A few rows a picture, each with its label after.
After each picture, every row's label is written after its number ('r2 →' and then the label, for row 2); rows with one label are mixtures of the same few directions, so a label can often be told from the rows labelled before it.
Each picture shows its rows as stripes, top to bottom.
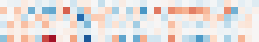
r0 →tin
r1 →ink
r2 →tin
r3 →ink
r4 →ink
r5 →ink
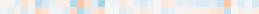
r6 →tin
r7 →tin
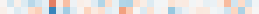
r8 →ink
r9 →ink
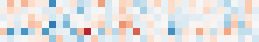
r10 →ink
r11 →tin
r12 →ink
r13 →ink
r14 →ink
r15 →tin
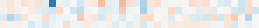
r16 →ink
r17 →tin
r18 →tin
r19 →ink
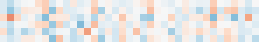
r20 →tin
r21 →tin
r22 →tin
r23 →tin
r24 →ink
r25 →tin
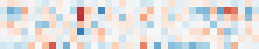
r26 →tin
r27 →tin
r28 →tin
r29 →tin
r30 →tin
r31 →tin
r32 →ink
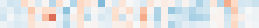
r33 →tin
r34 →ink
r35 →ink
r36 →ink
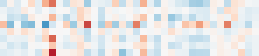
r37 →ink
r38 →tin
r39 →ink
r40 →ink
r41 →ink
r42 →ink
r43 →ink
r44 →ink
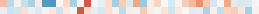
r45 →ink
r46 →tin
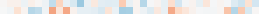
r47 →tin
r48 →ink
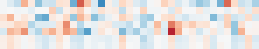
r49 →tin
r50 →tin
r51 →tin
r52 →ink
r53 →ink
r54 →tin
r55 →tin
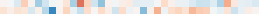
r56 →tin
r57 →ink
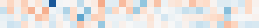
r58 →ink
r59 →ink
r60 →tin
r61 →tin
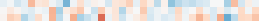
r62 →ink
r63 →tin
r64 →tin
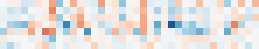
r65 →tin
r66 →ink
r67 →tin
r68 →ink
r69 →ink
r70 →ink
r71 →tin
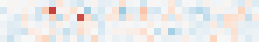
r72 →tin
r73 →ink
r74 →tin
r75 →tin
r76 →ink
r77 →tin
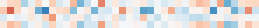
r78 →tin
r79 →tin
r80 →ink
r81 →tin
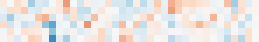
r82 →ink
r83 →ink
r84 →tin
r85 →ink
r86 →ink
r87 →ink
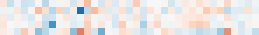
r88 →ink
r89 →tin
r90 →ink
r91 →ink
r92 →tin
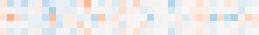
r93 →ink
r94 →ink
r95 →tin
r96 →tin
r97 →ink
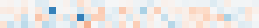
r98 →tin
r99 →ink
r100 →tin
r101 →ink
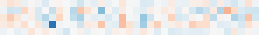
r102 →tin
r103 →tin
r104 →tin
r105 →ink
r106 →ink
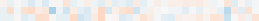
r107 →ink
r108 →ink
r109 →tin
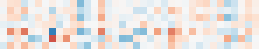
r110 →tin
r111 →ink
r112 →tin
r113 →tin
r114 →ink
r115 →ink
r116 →ink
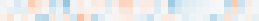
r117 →ink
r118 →ink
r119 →tin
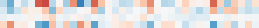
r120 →tin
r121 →tin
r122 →ink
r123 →tin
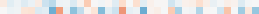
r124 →ink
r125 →tin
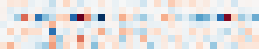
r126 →ink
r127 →ink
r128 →tin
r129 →ink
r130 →ink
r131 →tin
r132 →tin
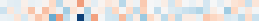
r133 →tin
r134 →ink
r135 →tin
